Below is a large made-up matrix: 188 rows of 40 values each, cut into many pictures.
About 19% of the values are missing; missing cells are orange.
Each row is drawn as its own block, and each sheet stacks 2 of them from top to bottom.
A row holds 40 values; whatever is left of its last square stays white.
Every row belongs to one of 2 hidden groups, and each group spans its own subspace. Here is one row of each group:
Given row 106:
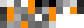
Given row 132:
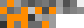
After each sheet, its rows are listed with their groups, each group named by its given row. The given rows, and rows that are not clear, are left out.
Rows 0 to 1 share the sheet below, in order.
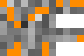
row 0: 106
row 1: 106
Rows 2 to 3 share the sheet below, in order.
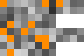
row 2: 106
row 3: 106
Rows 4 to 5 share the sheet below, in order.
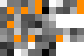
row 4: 132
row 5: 106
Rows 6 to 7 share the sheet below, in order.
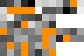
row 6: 106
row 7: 132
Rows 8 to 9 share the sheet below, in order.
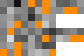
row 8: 106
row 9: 132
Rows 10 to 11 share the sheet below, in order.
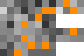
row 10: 132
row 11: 106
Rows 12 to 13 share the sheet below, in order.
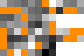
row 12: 132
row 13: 106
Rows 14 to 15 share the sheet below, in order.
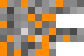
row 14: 132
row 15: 106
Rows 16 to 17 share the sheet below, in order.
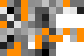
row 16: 106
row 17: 106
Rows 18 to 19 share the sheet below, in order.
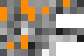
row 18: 132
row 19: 106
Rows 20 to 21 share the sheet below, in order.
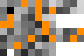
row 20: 132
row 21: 132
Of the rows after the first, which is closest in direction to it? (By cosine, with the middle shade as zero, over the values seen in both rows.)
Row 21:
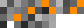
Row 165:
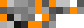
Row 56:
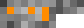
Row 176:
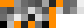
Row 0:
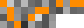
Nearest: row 176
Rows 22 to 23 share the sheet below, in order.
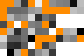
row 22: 106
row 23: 132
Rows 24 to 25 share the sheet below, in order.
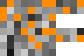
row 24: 106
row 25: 132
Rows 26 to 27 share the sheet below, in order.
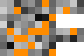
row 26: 132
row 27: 106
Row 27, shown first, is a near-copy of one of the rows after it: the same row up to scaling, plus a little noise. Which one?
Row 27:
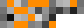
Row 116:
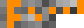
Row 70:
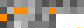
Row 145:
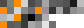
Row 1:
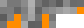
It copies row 116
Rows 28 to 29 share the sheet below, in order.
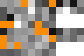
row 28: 106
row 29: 132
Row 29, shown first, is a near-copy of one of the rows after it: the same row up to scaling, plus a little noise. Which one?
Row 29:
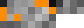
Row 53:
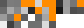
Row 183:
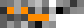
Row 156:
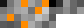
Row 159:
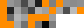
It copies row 156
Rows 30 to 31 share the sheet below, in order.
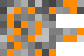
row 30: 132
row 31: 132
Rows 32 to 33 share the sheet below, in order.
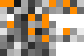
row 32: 106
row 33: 132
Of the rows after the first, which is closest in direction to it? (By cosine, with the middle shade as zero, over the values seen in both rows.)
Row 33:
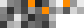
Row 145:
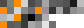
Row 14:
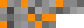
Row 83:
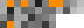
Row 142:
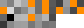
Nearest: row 83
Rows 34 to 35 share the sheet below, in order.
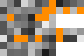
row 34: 106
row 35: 106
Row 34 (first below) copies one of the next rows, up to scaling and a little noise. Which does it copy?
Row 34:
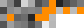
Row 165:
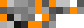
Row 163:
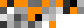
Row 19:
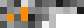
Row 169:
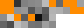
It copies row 19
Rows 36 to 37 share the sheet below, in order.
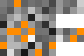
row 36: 132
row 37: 132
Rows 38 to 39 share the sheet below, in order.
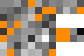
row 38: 106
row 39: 132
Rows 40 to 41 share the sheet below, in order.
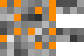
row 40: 106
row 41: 132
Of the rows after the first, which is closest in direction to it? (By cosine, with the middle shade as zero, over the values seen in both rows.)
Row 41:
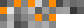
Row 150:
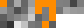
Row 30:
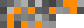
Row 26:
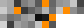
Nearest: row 30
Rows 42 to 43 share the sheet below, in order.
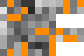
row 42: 106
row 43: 132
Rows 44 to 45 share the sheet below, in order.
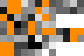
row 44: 106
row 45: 106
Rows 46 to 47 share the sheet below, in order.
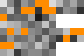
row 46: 132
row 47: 106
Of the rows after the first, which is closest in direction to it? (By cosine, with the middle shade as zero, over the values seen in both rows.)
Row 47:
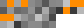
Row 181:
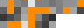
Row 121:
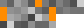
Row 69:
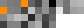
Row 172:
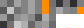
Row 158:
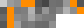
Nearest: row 121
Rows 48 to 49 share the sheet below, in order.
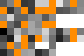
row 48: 106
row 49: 132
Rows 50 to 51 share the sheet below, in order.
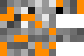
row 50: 132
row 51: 132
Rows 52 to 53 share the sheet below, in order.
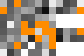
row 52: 132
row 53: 132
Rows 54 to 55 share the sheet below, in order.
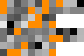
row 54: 132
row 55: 106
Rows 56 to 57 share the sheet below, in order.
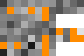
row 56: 132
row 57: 132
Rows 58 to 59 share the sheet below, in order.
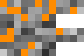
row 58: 106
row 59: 106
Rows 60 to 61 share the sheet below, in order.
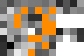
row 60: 106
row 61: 106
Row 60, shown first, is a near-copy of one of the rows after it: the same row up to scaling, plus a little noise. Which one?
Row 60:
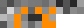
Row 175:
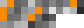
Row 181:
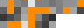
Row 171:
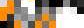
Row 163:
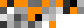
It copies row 163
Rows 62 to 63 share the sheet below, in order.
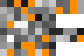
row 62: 106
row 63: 132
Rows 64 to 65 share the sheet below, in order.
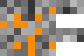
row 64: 106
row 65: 106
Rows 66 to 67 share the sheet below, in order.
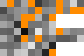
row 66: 106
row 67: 106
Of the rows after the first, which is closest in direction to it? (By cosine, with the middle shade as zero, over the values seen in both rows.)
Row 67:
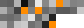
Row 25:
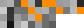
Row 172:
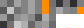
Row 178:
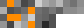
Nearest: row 178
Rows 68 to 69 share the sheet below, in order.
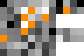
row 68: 132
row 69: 132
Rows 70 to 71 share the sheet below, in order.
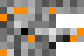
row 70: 106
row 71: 106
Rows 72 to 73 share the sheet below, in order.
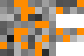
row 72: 106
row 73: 132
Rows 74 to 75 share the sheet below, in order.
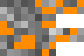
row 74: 106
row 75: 132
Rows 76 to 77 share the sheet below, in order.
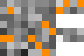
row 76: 106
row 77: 132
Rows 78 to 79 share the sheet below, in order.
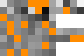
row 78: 132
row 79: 106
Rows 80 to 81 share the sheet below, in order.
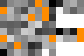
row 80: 132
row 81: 106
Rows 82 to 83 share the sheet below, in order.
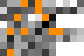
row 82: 106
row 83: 132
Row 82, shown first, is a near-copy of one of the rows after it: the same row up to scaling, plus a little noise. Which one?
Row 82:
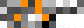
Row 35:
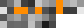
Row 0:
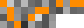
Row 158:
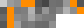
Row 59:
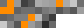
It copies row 59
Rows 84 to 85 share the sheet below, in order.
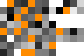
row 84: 132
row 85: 106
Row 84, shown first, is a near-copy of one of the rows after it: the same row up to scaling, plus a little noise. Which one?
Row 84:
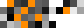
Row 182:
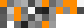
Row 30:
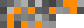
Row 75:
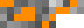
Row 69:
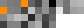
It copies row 75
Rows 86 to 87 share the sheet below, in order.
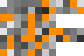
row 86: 132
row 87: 132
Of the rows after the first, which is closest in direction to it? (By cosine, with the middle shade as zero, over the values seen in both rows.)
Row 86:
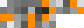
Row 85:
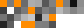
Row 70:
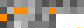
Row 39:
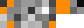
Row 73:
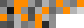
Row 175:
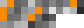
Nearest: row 85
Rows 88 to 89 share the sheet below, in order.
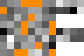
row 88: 106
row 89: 132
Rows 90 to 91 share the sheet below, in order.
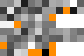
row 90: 106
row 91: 106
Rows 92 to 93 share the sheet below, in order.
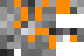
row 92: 106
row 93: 106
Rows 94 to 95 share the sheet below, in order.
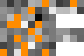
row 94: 106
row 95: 106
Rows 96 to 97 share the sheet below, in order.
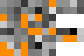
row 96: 106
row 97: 106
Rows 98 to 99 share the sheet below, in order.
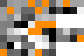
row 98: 106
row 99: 106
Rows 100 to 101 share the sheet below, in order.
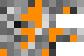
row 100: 106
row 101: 106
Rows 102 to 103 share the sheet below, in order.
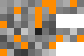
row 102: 106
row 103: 106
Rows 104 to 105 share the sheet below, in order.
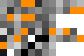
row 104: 132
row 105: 132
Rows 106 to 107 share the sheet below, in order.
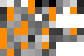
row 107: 132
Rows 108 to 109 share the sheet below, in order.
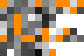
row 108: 106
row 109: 132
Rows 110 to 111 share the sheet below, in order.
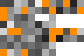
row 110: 132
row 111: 132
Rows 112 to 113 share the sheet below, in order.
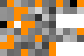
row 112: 106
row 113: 106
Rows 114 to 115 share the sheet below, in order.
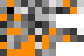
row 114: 132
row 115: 132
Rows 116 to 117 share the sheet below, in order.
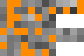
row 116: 106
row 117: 132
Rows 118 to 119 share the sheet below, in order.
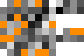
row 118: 132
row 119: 106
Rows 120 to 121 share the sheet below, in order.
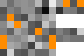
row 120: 132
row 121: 132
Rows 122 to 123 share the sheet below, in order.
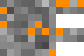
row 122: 106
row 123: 132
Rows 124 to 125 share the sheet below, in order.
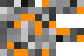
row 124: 106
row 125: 132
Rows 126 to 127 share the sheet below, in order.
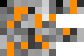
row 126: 132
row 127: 106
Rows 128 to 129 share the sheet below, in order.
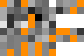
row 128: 132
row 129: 132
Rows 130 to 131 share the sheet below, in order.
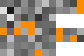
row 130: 106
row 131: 132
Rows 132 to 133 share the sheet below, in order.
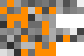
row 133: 106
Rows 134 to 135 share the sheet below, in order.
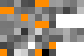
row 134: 106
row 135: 106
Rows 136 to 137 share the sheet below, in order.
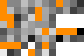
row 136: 132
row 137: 132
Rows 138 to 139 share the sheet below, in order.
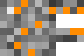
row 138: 132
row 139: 106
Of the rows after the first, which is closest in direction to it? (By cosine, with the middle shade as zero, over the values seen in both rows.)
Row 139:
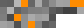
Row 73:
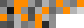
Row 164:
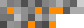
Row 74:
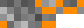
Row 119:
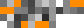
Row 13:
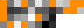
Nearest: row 13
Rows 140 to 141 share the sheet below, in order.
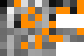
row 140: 132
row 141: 132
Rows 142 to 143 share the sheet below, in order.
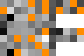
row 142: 106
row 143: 132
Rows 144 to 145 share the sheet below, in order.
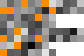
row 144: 132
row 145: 106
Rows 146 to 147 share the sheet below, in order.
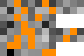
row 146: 132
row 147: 132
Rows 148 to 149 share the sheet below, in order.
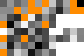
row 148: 132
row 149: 132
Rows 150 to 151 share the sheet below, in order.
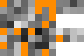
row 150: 106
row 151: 132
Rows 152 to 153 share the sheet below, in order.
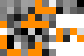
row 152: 132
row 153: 132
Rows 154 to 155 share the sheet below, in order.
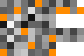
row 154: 132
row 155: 106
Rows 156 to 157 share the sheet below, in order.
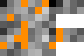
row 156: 132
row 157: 132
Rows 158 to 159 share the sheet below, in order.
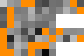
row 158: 106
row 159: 132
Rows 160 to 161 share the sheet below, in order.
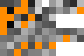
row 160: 106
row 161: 106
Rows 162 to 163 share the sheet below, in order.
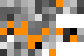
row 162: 106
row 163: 106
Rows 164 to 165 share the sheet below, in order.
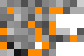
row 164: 132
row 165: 106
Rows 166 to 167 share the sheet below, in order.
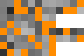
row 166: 132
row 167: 106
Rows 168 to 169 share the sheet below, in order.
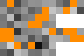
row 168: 106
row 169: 106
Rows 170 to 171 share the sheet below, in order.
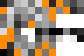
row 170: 132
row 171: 106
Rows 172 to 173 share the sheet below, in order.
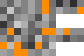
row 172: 106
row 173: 106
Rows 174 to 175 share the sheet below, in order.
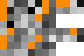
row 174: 132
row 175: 106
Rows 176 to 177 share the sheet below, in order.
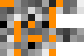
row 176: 132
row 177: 106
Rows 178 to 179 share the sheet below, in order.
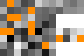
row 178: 106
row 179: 132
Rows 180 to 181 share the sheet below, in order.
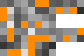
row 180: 132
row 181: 106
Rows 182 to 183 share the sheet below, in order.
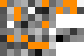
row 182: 132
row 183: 132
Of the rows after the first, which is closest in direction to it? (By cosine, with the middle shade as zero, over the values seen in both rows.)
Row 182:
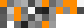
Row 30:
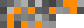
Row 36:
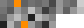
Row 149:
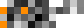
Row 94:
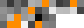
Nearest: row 30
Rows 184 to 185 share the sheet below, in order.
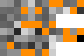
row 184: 106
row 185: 106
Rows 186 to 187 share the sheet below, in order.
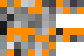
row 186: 106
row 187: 132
